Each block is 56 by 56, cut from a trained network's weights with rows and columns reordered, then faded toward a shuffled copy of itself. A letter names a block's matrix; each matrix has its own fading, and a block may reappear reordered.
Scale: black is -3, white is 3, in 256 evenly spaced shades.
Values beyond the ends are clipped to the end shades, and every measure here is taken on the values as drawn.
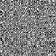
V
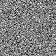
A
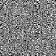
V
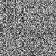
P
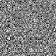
V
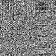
P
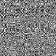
V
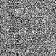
P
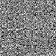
V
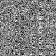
P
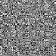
V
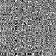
V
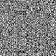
P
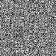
P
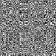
V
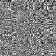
V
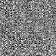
V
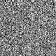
A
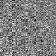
V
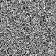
A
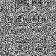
P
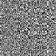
V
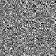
V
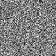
A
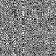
V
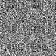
P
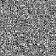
V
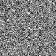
A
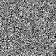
A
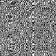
V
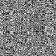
V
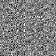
V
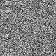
A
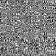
V
